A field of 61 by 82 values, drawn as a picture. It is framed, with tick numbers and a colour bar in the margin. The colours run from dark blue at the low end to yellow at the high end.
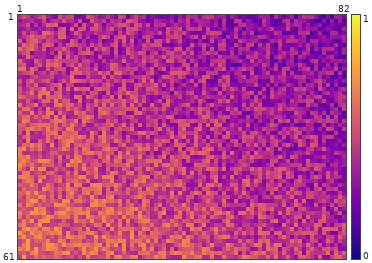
Ninth with the lowest average: top right. Mirror symmetry: none. Grain: fine. Slope: up to the bottom left. Stripes: none. Odd rows or columns: none.
